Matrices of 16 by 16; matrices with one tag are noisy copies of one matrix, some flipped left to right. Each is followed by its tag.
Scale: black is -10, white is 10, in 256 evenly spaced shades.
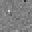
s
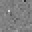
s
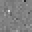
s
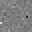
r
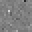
s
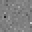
r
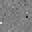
r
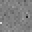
r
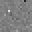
s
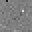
s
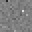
s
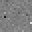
r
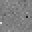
r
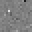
s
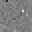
s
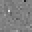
s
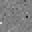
r
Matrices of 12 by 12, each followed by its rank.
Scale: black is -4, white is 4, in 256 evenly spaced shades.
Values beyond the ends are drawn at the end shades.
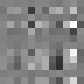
two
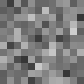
full rank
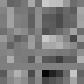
two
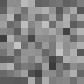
full rank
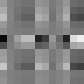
one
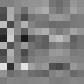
two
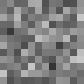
full rank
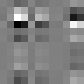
one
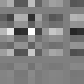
one
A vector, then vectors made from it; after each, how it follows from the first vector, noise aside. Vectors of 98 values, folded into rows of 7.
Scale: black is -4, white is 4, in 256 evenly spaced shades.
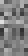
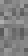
shrunk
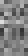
copied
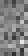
wrapped around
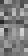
negated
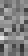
wrapped around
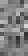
wrapped around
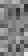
wrapped around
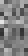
copied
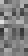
copied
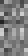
negated
